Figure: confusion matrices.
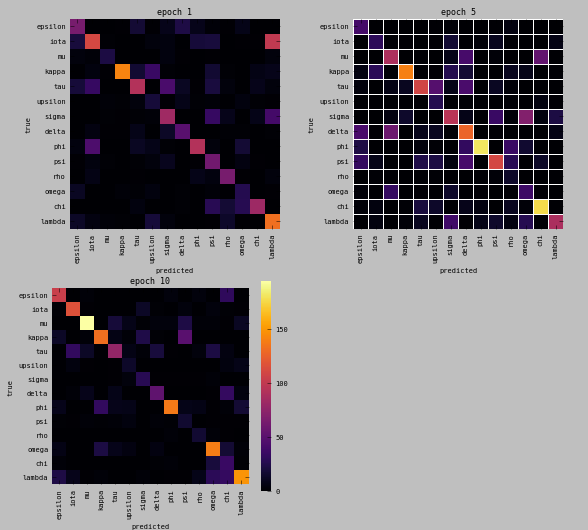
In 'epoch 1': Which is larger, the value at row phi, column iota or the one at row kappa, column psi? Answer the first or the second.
the first
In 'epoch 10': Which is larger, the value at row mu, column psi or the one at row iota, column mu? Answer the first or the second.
the first
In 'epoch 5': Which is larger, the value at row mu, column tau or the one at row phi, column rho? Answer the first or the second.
the second
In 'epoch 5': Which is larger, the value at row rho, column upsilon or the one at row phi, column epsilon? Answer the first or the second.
the second
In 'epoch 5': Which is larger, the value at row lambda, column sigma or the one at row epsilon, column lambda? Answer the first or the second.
the first
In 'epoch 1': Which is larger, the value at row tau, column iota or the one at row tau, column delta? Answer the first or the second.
the first
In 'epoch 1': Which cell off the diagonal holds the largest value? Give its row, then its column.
iota, lambda
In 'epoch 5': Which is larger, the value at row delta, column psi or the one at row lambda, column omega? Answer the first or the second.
the second
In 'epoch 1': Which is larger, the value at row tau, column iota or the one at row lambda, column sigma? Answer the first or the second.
the first
